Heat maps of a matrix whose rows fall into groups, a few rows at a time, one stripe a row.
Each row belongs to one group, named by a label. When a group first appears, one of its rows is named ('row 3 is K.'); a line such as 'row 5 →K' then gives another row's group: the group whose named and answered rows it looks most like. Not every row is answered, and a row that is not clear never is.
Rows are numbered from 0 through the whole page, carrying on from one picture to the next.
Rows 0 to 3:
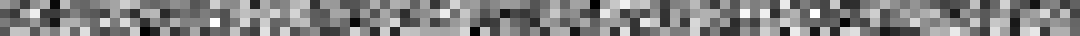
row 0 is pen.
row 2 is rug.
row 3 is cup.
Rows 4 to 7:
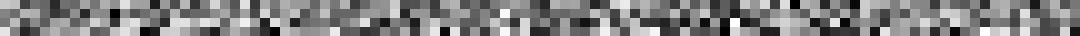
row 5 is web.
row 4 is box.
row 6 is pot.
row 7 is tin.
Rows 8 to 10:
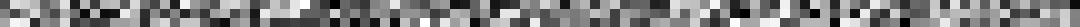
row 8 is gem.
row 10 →cup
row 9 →web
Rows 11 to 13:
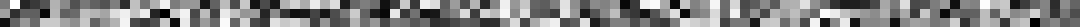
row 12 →pot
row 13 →gem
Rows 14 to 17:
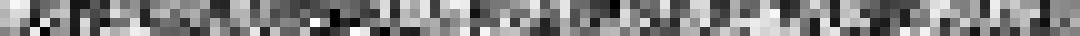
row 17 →pot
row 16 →cup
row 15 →cup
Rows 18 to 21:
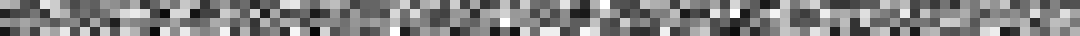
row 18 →tin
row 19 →pot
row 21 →gem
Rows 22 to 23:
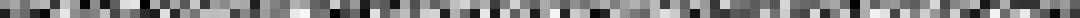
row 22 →pen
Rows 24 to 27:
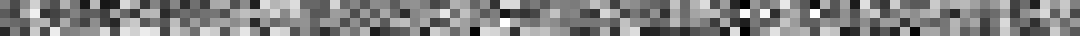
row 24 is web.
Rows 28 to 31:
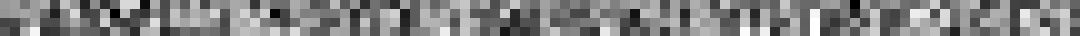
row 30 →rug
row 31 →rug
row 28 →pen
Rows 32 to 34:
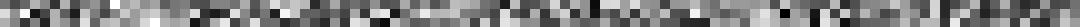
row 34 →pot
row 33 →cup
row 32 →pen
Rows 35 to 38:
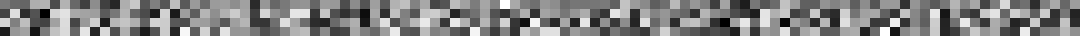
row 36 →gem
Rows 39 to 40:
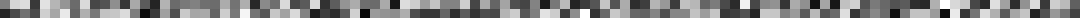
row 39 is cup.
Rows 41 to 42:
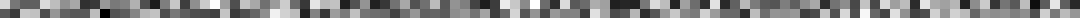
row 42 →web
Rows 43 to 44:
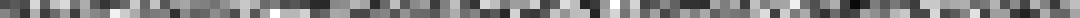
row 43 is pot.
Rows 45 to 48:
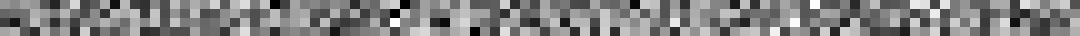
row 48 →cup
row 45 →rug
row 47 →pen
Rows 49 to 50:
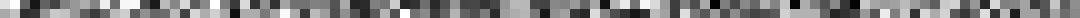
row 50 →tin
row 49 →box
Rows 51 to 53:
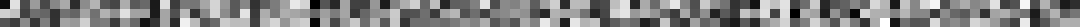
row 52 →box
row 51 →gem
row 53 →gem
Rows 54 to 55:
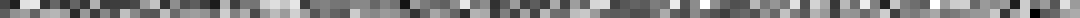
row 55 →gem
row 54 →web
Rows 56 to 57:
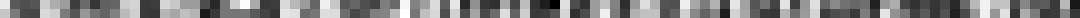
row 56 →tin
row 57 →tin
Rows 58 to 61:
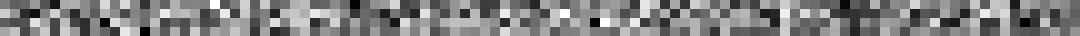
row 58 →rug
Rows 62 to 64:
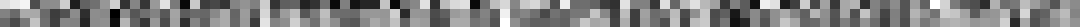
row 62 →cup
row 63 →web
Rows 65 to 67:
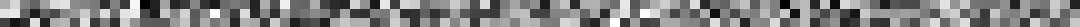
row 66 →box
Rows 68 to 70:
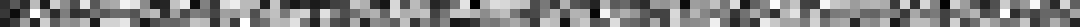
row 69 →pen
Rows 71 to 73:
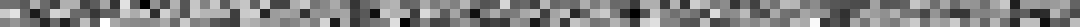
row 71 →rug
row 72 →tin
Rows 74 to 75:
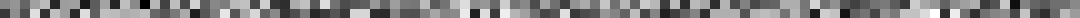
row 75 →pot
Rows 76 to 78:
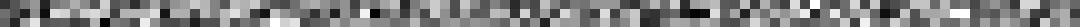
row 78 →web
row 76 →rug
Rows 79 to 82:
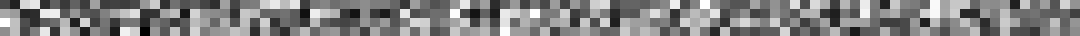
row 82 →pen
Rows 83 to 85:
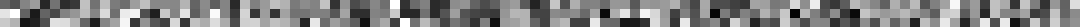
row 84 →box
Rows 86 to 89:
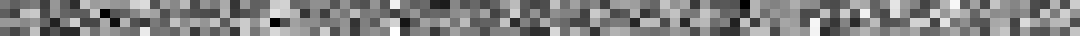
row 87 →web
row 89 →box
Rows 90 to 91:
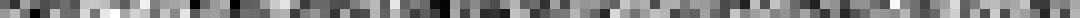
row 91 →box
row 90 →web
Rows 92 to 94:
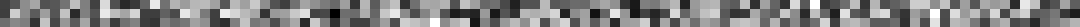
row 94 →cup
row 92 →rug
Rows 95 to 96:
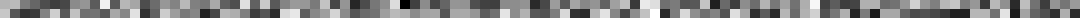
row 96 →tin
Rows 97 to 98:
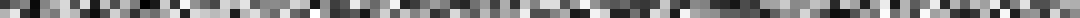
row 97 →gem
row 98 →tin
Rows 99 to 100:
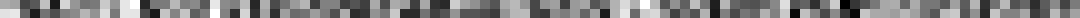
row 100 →box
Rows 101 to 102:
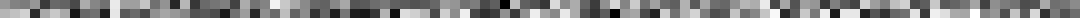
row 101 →box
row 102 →cup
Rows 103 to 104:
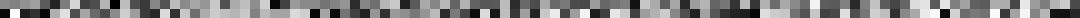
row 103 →rug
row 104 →gem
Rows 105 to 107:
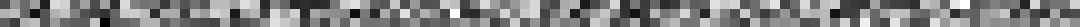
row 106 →tin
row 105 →pot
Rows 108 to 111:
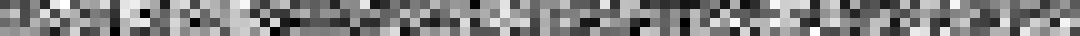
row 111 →rug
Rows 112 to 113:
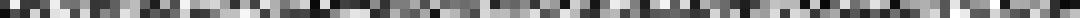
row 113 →pot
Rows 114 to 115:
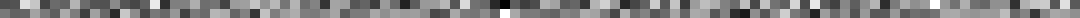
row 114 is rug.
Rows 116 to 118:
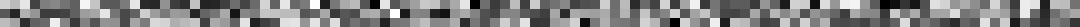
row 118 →tin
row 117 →web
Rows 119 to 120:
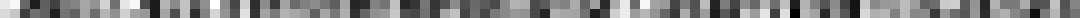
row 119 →box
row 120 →box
